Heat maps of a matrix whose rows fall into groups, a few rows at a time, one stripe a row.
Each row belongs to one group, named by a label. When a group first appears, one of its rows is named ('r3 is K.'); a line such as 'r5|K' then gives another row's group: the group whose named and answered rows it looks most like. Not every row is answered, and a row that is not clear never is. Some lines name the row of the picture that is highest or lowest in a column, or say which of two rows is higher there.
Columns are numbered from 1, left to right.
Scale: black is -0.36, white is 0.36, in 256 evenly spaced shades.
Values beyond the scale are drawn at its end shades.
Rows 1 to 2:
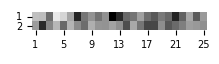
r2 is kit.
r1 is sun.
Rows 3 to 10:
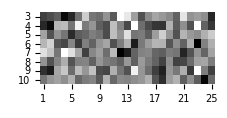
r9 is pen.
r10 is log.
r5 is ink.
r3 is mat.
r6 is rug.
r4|pen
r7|sun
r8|kit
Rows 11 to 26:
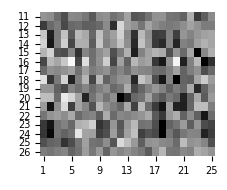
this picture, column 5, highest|16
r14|kit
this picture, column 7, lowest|20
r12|mat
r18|kit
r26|ink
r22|log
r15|rug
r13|kit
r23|pen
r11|rug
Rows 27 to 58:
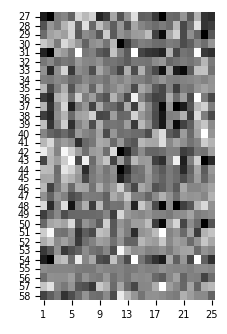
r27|pen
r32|ink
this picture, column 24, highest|40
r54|pen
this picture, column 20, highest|43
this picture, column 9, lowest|27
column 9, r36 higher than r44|No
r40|ink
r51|rug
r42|sun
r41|rug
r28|log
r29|log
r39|kit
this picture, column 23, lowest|51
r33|kit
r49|mat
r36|pen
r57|rug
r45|sun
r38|pen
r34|ink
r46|kit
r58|mat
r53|mat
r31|pen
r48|kit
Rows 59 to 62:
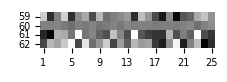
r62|log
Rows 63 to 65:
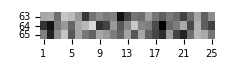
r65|kit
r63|sun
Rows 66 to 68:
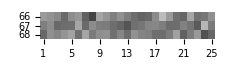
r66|rug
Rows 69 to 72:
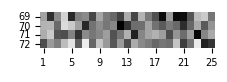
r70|sun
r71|rug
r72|log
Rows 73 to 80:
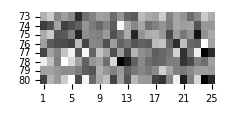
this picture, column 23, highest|77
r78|sun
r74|mat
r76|ink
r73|rug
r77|log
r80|log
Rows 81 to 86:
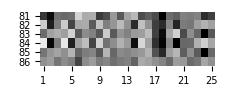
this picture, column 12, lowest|81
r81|pen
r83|log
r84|kit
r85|log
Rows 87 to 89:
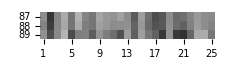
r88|kit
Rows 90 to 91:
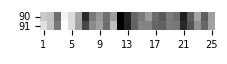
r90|sun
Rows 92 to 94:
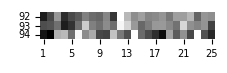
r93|mat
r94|pen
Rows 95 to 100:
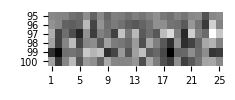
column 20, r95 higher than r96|Yes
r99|pen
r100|kit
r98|kit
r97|ink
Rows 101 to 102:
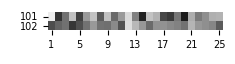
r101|kit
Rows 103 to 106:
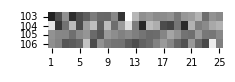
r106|ink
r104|kit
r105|rug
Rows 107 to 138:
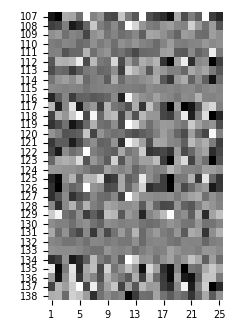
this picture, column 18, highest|129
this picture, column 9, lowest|125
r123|log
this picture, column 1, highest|135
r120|ink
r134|mat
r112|log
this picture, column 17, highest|129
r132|rug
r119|mat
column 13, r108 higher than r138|Yes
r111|ink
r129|rug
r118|log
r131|ink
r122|pen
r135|kit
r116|mat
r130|rug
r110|ink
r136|kit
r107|pen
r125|pen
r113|mat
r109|rug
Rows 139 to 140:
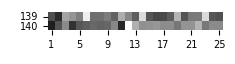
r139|pen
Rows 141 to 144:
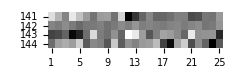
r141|sun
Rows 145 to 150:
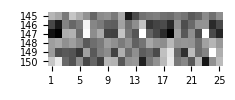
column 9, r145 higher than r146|Yes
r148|rug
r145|sun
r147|pen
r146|pen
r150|rug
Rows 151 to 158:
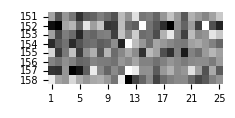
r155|kit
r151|ink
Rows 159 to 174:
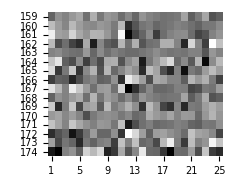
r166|mat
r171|sun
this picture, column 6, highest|174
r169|kit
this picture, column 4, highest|167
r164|rug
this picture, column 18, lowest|174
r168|log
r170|rug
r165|kit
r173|ink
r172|mat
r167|sun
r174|pen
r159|log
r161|sun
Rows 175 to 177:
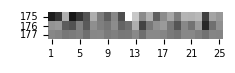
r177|rug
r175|mat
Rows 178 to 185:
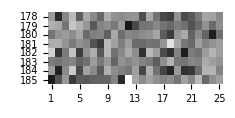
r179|sun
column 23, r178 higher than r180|Yes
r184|kit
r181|rug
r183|ink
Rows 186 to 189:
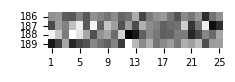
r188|sun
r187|log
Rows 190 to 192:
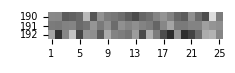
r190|ink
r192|kit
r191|ink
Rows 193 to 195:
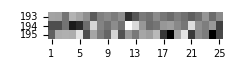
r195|log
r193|sun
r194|mat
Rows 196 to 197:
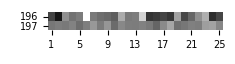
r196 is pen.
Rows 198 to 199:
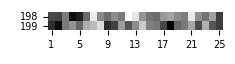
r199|pen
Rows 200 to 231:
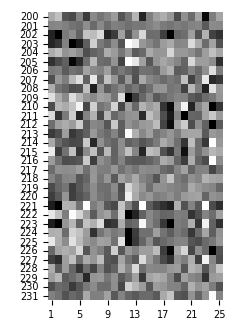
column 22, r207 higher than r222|Yes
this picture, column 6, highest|221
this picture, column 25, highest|228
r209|sun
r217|log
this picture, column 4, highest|222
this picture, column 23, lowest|200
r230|mat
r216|ink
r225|sun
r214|ink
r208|ink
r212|log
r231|ink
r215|kit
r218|ink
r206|ink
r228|ink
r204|rug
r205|mat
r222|sun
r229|rug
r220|mat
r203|mat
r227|pen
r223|pen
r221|pen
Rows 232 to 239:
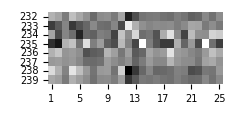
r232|sun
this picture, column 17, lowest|235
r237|rug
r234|ink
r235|pen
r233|mat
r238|sun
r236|rug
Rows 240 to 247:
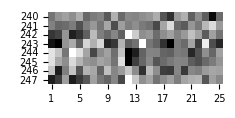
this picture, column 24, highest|241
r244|sun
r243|pen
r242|mat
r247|mat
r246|kit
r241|ink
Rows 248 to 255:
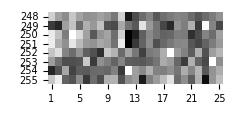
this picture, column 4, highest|250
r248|sun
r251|sun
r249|pen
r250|sun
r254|mat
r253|ink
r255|rug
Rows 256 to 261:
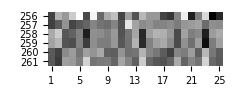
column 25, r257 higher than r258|No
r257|mat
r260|pen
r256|log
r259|rug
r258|rug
